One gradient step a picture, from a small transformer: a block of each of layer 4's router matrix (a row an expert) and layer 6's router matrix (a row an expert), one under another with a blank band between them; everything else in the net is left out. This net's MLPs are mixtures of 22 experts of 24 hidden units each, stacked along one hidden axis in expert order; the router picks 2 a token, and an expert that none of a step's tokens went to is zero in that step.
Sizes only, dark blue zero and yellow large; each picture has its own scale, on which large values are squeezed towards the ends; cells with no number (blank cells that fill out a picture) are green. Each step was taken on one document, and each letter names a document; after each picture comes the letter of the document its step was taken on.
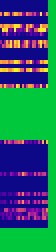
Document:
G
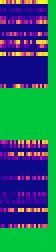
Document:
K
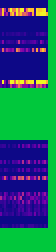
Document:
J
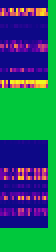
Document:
J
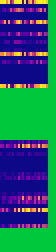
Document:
K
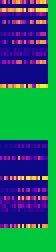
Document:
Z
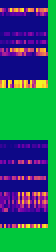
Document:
J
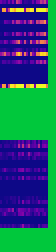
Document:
Z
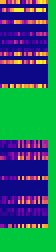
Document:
Z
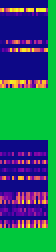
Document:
J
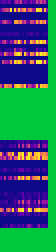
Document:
Z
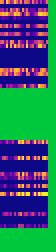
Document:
G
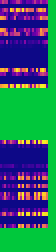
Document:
G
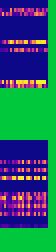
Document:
J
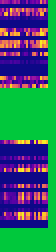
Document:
G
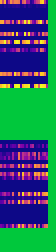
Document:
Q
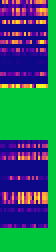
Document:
Q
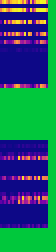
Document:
Q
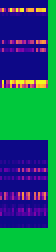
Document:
J
